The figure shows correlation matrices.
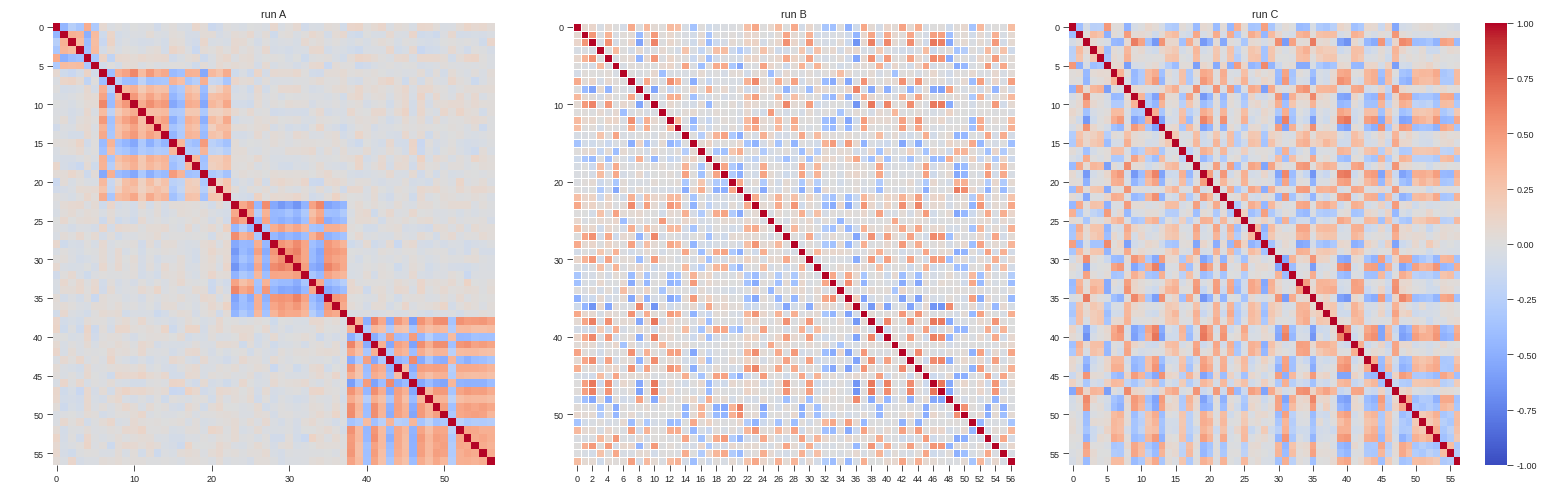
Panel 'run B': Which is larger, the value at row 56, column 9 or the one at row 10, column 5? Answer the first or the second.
the first
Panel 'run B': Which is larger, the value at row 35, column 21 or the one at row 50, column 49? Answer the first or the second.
the second
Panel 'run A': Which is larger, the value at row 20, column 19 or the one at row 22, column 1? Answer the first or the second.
the second
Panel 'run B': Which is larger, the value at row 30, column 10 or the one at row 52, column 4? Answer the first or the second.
the first
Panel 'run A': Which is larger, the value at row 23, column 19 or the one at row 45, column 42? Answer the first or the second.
the second
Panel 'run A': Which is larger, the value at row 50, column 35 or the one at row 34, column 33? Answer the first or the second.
the second
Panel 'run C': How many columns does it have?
57
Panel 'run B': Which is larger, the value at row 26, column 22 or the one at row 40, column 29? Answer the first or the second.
the first
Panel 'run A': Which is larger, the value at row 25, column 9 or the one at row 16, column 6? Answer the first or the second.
the first
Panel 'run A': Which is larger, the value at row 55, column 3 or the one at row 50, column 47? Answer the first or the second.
the second
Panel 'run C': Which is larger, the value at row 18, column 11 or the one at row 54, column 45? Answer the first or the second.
the second
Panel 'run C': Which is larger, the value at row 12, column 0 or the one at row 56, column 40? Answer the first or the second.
the second
